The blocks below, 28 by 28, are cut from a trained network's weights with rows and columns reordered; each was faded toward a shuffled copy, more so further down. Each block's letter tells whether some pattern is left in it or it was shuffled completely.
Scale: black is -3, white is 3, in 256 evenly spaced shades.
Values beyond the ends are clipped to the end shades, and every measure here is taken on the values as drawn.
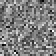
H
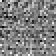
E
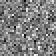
H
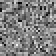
E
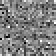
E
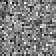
H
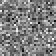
H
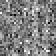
E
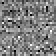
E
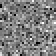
H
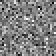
H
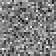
H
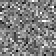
H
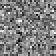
E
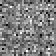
E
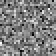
H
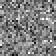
H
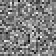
H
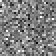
H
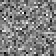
H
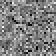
H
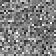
H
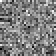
E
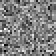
E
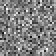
E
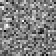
E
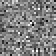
E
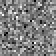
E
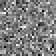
H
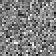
H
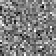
E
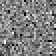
H
